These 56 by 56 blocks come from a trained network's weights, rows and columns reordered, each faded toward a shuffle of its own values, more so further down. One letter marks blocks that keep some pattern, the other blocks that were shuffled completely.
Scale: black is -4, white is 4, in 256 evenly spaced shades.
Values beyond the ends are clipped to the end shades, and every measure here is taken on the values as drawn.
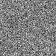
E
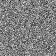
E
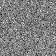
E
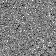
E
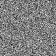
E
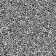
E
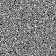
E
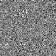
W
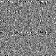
W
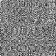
W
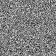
E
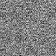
W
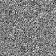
W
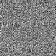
W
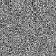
W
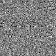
W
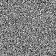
E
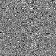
W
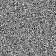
E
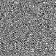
W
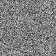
E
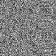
W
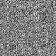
W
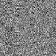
W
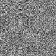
W
